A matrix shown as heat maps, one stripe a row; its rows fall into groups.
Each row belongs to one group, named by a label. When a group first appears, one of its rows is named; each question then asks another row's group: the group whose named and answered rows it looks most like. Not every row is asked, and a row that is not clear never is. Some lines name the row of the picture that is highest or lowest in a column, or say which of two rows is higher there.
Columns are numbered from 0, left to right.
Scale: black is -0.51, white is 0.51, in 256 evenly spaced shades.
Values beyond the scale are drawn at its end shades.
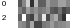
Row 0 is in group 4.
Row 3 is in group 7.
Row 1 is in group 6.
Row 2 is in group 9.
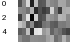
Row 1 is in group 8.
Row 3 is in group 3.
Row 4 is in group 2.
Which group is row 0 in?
4
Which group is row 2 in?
4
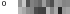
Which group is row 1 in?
8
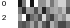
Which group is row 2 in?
9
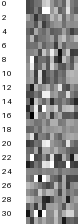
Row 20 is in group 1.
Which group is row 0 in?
1
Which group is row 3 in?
7
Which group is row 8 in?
9
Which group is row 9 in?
9
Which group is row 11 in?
7
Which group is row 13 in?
1
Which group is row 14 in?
6
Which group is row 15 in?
4
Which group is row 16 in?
6
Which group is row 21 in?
2
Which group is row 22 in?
9
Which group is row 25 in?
2
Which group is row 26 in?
8
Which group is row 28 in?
8
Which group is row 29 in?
7
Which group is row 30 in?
4
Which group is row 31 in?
6
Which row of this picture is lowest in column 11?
22
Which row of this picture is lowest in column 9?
31
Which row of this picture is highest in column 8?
12
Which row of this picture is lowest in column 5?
28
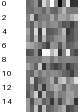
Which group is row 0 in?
1
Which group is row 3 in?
6
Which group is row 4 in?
2
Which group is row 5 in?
2
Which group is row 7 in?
1
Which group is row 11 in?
9
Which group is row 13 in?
4
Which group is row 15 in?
2
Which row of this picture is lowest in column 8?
0
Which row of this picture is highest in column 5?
7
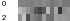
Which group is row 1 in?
8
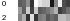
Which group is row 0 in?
1
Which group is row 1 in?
2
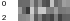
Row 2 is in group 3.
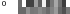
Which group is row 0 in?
9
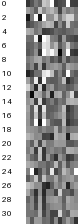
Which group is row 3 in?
1
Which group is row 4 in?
3
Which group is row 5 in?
2
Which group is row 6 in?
1
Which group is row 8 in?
3
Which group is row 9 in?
7
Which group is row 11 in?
2
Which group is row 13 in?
6
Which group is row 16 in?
2
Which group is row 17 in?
2
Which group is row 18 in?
8
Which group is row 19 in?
8
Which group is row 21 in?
7
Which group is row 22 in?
3
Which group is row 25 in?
4
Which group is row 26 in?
8
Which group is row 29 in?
7
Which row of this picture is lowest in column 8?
7
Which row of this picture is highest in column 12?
24
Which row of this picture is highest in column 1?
24
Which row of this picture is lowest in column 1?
13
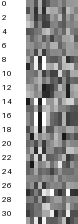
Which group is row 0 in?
7
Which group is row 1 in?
7
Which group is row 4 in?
1
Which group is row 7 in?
7
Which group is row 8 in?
2
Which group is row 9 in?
4
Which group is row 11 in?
3
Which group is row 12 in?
8
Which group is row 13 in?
8
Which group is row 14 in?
4
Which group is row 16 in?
2
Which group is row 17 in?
2
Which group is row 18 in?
4
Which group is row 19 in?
6
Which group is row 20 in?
7
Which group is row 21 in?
7
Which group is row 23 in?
6
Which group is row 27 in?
1
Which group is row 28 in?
7
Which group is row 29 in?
1
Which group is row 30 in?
1
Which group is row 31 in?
2
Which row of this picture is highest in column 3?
21
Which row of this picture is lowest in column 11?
27
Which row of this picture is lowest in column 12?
27
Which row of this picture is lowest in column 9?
19
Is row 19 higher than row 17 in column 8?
Yes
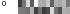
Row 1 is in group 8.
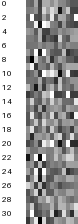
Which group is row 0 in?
2
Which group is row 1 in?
1
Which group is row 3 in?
2
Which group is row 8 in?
6
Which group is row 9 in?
9
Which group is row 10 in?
1
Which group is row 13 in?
1
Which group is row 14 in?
9
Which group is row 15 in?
7
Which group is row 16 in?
9
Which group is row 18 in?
9
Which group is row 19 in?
6
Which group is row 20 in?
1
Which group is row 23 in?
7
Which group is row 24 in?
2
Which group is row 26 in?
3
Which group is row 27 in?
4
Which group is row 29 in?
9
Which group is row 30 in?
9
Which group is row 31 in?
4
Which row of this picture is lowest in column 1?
8
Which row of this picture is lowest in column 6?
8
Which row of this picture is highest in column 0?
26
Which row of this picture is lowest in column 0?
22
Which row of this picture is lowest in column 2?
12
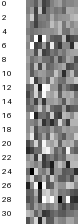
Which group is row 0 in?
7
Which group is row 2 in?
9
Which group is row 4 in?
6
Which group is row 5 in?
2
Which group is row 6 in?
9
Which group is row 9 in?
2
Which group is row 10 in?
6
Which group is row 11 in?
9
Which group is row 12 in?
2
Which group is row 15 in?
3
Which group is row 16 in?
9
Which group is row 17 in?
8
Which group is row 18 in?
9
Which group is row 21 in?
1
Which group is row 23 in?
8
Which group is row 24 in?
6
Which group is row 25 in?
9
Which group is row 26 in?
4
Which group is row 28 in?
1
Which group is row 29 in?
6
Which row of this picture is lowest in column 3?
26
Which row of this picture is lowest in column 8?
28
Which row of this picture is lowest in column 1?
24
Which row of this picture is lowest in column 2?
16
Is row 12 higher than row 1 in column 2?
Yes
